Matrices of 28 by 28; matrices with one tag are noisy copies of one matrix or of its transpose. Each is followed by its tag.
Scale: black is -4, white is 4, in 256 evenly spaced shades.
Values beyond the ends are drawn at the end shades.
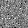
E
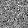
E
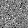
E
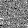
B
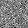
E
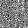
B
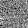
B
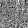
B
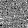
B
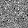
E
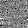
B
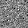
E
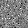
E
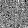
B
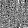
B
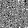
B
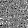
B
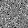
E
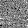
B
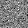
E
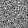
E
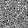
E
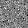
E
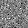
E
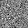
E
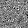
E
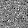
E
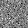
E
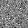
E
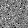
E
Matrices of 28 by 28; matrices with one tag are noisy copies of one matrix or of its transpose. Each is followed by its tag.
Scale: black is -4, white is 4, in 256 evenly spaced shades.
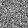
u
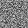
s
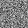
s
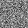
s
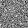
u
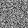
s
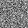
s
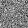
u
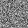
s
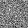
u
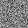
s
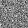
u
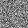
s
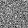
u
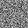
s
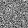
u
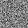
s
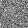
u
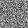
s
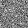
u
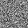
s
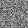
s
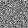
u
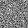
u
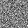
s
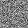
s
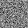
s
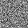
s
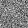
u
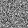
s
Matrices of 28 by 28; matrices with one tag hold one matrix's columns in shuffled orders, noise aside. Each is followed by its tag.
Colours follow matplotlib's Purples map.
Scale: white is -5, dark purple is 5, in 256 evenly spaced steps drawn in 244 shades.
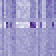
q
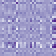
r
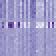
q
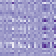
r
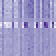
q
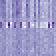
q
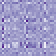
r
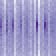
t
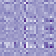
r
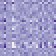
r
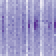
t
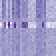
q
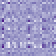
r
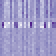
q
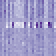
q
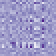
r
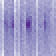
t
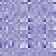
r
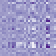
r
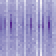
t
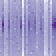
t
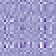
r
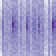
t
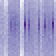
t
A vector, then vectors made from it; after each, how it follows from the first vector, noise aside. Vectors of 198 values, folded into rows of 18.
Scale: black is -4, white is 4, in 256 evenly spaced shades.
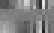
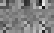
sign-scrambled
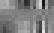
negated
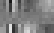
reversed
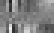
reversed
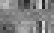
negated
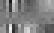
reversed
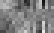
negated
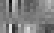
reversed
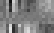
reversed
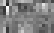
wrapped around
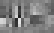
wrapped around
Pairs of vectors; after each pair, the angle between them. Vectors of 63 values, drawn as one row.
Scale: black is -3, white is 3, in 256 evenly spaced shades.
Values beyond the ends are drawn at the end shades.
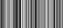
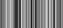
nearly parallel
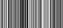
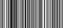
partly aligned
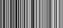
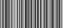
partly opposed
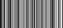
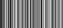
partly aligned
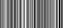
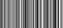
partly opposed
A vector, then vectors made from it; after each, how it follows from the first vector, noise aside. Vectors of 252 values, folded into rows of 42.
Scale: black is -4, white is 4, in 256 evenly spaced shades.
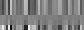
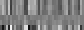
negated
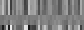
negated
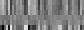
negated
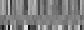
negated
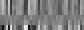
negated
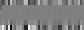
partly zeroed
